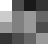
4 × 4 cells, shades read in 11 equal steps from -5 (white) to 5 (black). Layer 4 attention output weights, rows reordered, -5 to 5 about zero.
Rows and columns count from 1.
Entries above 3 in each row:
1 0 0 0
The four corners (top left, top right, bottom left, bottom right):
-5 3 3 -1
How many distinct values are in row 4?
4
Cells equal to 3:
2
